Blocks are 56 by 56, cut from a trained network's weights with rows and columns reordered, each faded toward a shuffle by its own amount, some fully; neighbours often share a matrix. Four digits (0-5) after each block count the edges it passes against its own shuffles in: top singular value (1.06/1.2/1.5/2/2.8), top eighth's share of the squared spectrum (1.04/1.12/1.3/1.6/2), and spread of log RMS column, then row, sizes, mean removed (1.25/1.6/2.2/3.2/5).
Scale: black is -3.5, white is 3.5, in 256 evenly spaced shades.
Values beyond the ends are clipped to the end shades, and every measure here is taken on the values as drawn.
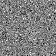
0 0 0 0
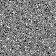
0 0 0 0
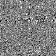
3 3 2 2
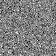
0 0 0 0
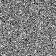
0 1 0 0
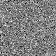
0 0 0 0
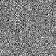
3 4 1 2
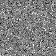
0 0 0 0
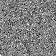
0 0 0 0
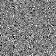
2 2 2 1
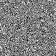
0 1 0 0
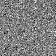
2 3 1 0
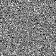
1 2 1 0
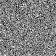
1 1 0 0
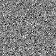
1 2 1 1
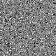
1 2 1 1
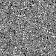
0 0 1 0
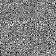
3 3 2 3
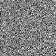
2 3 1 2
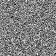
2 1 0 0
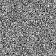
3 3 0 1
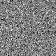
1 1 0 0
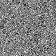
1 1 0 1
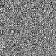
3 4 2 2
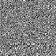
3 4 1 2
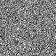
2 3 1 0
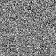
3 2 0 0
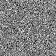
1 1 0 0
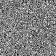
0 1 0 0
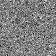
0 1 0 0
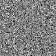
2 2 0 1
